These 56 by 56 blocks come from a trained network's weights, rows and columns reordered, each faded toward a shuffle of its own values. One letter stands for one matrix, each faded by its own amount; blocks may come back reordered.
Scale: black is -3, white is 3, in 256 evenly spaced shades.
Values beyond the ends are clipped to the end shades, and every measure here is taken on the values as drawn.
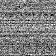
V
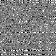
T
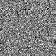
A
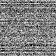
V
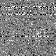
T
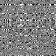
T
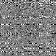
T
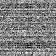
V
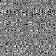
T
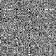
A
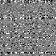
T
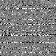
T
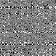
T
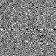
A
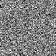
A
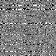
T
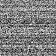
V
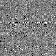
A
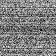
V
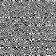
T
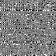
T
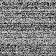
V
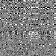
T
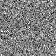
A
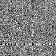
A
